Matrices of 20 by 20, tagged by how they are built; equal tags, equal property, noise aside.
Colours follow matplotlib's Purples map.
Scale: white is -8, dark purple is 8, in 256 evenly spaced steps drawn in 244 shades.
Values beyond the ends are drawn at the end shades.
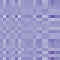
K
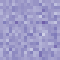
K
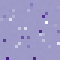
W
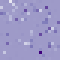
W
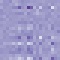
K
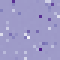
W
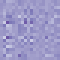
K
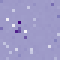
W
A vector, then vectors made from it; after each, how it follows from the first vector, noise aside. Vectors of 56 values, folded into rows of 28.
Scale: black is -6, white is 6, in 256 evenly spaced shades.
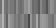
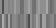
sign-scrambled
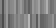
negated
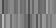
sign-scrambled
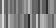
scaled up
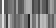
scaled up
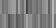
reversed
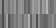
negated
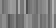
reversed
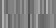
sign-scrambled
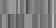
reversed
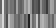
scaled up
